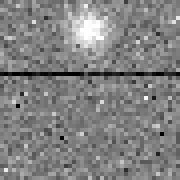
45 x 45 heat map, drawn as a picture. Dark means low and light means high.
Odd lines: row 19. Histogram: heavy tails on both sides. Stripes: none. Ninth with the highest average: top middle. Bumps: one, in the top middle.
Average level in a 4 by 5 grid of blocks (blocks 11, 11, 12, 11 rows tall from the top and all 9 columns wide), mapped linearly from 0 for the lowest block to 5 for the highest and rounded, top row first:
1 1 5 1 1 | 0 0 1 0 0 | 1 1 1 1 1 | 1 1 1 1 1
